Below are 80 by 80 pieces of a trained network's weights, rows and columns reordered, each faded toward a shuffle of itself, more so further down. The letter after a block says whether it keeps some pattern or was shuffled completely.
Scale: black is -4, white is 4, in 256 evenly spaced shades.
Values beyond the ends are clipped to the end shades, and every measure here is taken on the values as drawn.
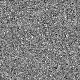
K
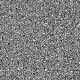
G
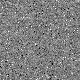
K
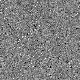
G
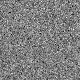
K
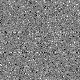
G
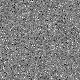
K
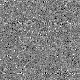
G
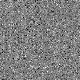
G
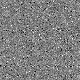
G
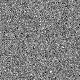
G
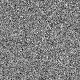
G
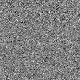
G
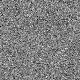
G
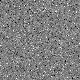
K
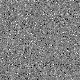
G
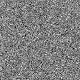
G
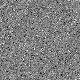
K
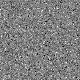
G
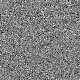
K
